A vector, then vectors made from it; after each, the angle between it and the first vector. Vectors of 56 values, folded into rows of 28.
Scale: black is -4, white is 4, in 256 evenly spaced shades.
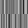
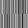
orthogonal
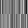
partly opposed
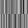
nearly parallel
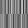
orthogonal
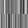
nearly parallel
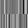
nearly parallel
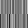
orthogonal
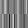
partly aligned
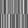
nearly opposite
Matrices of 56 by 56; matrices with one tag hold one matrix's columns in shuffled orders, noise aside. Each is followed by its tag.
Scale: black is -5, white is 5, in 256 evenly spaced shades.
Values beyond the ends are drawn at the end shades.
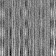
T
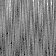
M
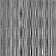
T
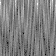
M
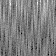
M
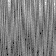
M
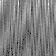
M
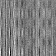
T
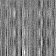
T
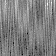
M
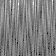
M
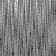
M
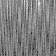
M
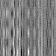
T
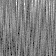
M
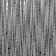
M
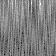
M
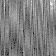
M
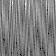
M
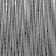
M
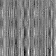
T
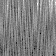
M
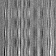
T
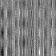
T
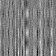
T
